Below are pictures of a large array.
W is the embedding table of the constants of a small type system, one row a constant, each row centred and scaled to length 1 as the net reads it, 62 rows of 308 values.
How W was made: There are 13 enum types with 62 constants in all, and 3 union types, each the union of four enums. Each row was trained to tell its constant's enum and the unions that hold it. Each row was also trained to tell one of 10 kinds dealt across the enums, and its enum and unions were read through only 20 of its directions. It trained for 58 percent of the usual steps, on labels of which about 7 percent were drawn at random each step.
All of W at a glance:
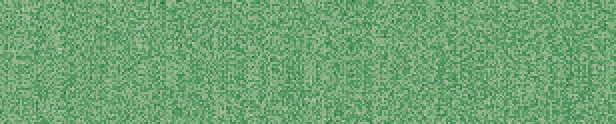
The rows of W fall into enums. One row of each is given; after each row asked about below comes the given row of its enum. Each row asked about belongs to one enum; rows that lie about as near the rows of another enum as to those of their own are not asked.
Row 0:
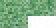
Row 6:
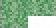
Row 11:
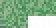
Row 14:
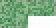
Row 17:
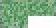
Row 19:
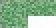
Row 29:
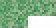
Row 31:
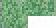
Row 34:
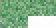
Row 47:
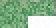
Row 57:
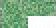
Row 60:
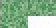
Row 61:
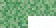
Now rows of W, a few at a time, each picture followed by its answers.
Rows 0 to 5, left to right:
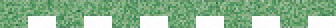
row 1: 0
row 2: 57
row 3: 11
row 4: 47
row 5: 11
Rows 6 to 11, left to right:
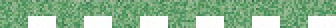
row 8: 14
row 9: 47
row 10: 11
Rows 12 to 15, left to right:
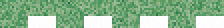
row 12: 6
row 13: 57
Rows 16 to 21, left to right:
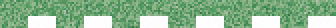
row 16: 29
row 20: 17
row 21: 0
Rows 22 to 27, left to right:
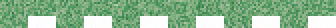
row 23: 14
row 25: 17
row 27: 31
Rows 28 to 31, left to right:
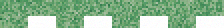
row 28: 29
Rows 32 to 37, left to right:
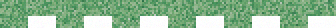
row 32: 57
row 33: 60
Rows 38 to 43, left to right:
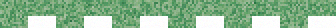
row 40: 0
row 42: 31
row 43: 17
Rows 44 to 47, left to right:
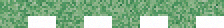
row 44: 29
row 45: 47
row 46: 11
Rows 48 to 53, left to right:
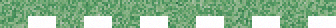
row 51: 17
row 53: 19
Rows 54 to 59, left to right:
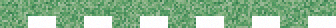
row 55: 57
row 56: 47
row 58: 0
